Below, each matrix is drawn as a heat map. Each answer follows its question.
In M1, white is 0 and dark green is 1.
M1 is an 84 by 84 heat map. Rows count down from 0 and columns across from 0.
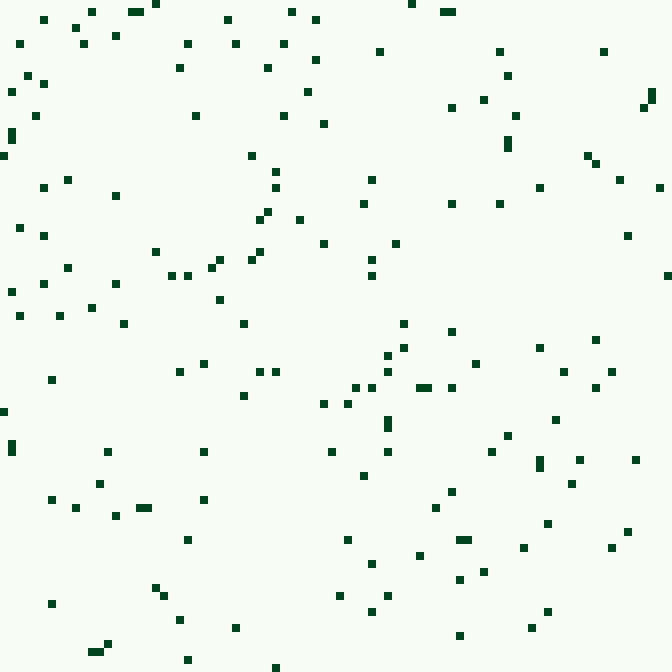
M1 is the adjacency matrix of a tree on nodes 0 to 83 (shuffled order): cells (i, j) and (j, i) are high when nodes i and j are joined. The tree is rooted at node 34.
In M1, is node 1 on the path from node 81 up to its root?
yes
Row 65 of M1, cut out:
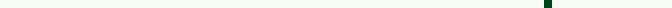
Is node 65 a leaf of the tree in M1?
yes
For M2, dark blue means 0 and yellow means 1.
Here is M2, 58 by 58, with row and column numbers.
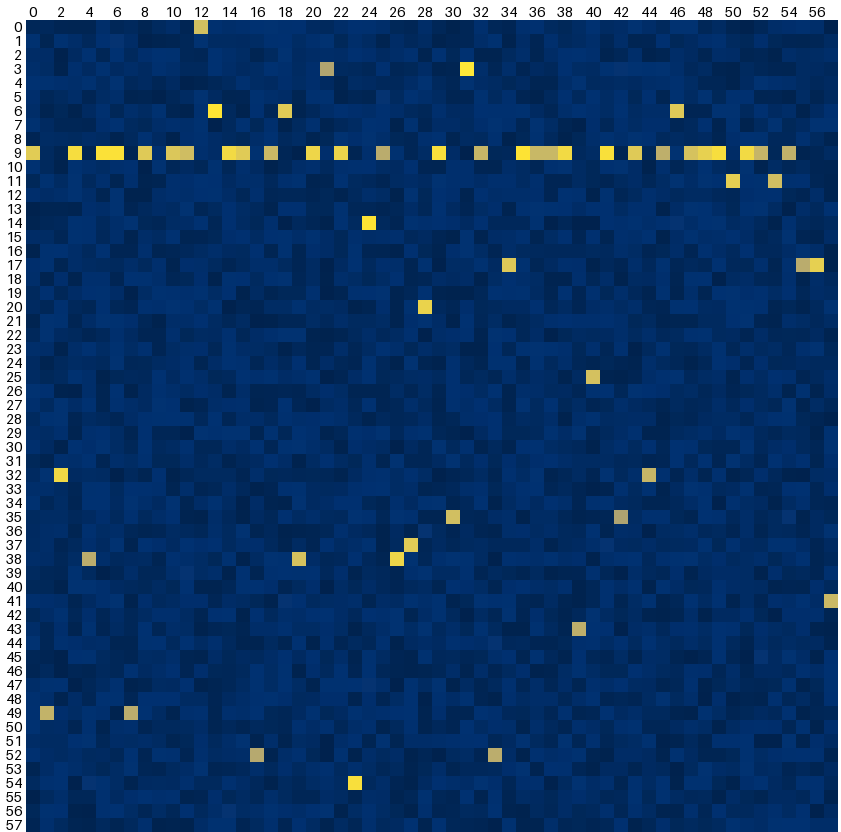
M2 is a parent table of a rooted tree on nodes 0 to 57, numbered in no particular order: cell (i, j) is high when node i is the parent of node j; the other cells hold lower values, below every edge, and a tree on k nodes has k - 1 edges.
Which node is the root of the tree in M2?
9
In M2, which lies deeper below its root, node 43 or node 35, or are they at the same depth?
the same depth
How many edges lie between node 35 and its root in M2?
1
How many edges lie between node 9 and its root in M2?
0
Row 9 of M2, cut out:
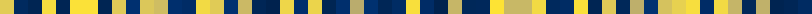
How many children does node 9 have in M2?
28
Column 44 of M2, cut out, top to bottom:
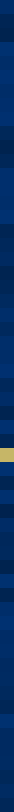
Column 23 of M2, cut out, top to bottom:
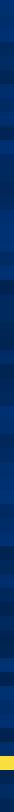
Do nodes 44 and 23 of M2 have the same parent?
no
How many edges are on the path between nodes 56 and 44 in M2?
4
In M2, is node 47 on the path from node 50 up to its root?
no
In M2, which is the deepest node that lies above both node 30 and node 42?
35
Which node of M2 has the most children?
9
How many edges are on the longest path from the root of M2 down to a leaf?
2
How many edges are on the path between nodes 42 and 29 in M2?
3
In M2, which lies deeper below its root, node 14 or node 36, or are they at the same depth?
the same depth
